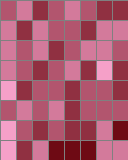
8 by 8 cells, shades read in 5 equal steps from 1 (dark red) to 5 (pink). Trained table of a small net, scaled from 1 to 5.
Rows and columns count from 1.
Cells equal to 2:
17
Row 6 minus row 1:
0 0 1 1 -2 0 1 1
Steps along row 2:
down up down same down up same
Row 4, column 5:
4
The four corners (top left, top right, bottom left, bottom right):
3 2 5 4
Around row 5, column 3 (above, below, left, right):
2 3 2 3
